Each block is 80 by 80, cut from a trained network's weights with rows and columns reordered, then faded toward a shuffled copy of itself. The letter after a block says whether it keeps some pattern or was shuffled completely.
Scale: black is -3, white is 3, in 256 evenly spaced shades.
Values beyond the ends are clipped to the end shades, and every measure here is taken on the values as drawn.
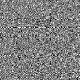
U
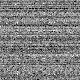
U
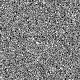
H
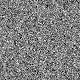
H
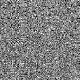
U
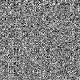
U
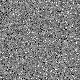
H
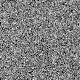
H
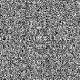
U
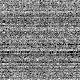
U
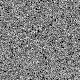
H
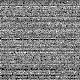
U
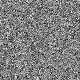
H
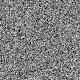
H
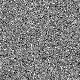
H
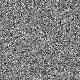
H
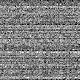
U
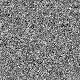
H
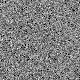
H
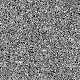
H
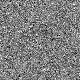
H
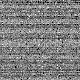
U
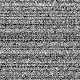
U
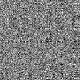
U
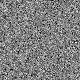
H
